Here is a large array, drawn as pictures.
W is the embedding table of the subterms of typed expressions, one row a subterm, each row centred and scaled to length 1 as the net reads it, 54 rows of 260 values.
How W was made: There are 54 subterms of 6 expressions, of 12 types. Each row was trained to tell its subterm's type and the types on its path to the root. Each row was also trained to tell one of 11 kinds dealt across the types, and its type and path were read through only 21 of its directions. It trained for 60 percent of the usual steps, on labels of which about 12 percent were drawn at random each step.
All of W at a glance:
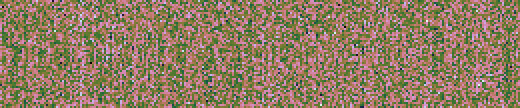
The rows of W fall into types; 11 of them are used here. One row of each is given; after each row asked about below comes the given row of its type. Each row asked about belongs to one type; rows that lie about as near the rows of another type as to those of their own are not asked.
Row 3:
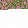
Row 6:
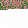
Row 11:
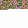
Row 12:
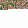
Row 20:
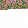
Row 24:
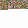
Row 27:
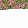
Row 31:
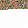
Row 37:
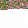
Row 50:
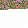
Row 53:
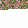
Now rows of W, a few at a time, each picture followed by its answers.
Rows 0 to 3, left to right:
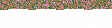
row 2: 20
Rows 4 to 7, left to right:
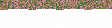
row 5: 24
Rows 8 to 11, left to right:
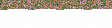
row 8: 6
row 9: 27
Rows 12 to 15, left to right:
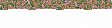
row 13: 11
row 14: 6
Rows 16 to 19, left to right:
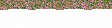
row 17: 37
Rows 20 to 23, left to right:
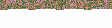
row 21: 31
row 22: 11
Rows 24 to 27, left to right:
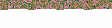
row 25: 37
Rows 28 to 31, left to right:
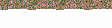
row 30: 24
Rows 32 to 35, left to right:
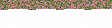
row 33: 12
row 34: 27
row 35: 6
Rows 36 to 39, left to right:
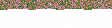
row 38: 50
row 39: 12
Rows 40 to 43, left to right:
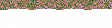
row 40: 11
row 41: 37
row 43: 24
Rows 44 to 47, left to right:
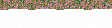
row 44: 53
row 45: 37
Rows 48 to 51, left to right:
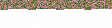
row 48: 24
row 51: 6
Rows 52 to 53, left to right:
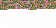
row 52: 53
